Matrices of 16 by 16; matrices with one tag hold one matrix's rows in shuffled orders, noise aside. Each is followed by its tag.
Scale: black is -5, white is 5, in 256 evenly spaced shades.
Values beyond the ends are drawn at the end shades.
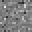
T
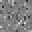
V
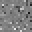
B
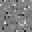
T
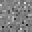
V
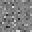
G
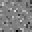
B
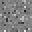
T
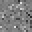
B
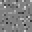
T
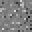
B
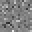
G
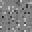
V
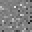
B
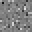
V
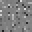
V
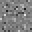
T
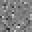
G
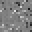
B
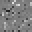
G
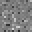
G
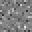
V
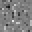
G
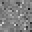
B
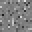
V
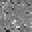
G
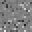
T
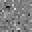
G
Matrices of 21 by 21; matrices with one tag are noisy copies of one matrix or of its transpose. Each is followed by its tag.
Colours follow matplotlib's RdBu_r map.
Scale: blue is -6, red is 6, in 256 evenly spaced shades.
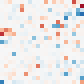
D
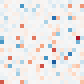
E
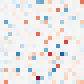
E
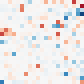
D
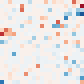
D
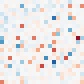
E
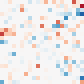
D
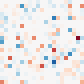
E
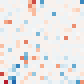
D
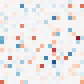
E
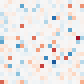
E
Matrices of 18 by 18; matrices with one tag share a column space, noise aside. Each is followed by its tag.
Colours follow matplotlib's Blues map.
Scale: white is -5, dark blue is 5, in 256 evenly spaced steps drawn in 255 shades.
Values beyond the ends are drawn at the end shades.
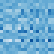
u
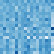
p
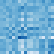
p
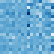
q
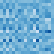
u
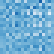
q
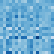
p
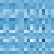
u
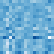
p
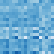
p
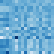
p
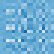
u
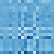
p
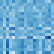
p
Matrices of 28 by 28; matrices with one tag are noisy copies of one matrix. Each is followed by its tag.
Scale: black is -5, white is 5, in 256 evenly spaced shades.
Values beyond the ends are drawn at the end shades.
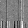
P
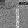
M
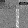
M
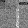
M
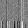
P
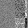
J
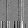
P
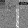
M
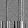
P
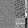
J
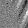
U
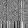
P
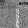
M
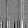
P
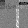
M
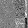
J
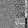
J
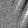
U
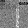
M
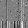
P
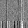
P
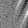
U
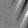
U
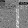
M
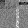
M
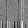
P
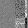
J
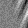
U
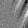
U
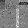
M
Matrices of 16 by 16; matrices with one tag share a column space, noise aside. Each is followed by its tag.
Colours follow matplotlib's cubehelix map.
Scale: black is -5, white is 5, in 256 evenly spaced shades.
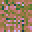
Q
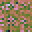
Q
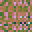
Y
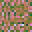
Y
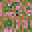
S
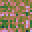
S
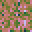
S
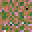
Y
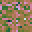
Q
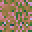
Y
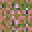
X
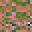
Y
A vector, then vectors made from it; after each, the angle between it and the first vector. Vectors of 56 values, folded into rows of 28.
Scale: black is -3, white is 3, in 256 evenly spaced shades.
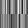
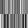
orthogonal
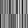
partly aligned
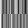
partly opposed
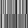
partly aligned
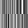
partly opposed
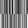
orthogonal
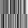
partly opposed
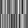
nearly parallel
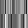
orthogonal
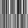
nearly opposite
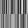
nearly opposite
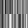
orthogonal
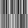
nearly opposite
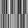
nearly opposite
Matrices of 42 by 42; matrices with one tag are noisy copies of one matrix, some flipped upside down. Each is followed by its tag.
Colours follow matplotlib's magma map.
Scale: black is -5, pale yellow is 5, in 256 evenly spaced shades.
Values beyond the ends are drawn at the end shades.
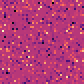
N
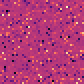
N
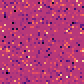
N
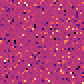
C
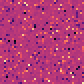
C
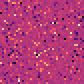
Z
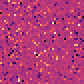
Z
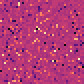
Z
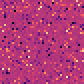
N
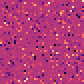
C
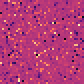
Z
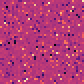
C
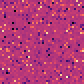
N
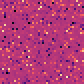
N
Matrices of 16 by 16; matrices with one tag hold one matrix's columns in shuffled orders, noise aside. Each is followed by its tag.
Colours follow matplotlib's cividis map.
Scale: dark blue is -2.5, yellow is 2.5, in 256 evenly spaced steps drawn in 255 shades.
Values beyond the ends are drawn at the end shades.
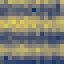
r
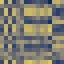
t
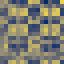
t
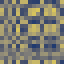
t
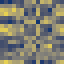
t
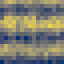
r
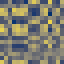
t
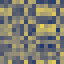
t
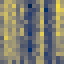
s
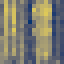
s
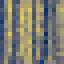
s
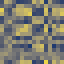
t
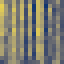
s
